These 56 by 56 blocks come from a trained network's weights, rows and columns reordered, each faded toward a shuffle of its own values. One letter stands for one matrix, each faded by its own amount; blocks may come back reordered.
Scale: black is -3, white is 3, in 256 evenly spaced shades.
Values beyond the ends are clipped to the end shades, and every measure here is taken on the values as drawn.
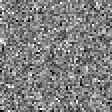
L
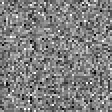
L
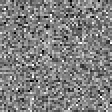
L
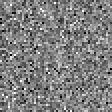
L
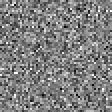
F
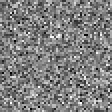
F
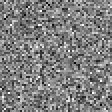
L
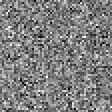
F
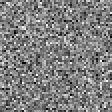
F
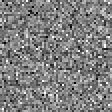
L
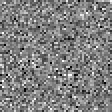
L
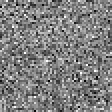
F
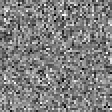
F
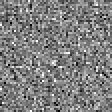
L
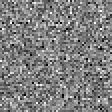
L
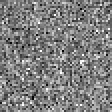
L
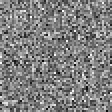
F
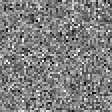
L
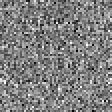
F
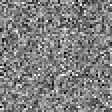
F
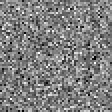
F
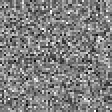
F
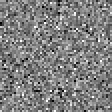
L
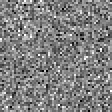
L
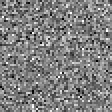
L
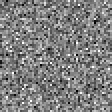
L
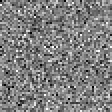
L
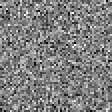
F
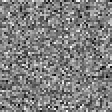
F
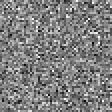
F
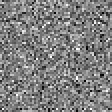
F
